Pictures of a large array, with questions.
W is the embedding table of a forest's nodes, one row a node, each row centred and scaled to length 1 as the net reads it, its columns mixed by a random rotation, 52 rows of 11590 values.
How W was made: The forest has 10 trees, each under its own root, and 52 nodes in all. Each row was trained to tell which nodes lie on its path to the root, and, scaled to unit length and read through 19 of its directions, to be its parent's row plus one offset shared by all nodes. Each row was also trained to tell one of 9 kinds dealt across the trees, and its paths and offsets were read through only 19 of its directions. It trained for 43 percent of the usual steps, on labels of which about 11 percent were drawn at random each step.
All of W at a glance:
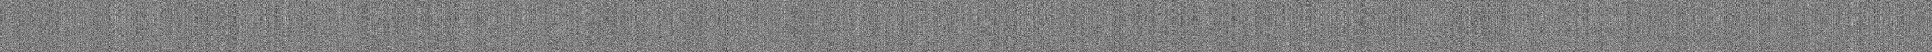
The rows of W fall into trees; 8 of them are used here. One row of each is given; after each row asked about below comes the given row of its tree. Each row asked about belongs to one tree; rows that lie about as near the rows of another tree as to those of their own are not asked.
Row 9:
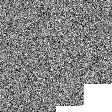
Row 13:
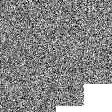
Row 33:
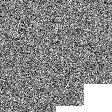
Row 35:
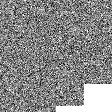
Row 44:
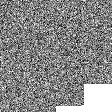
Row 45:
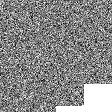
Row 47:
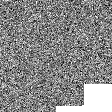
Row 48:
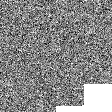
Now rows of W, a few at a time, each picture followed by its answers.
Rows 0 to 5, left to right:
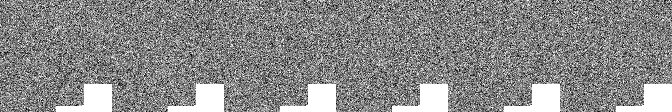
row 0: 33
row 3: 48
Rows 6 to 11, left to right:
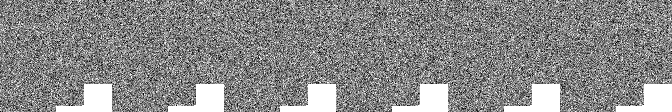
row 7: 47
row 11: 33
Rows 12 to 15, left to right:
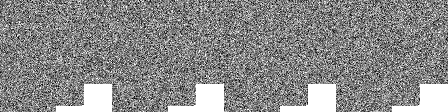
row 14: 45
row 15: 35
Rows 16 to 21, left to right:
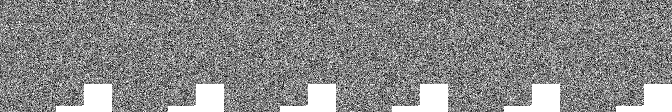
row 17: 9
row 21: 44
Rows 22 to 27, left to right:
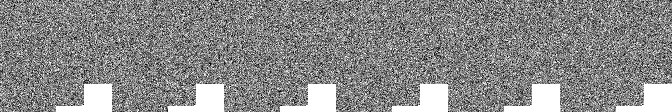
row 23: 44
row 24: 44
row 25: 48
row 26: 9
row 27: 13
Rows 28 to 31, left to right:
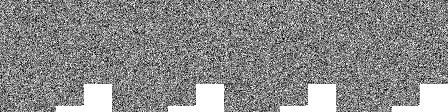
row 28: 35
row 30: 33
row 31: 13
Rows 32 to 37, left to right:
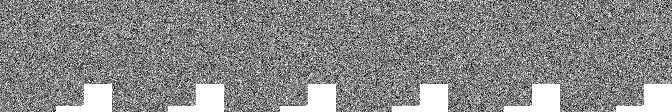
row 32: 13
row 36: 45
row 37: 48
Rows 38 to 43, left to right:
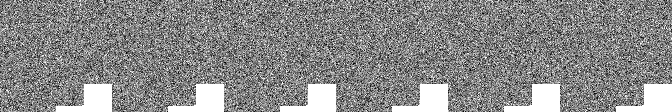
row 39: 48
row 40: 9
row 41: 13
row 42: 45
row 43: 44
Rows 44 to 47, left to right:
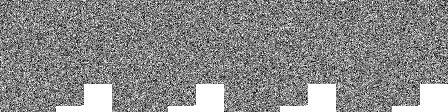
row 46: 9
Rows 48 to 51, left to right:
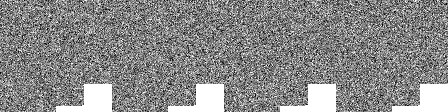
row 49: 45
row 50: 35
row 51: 9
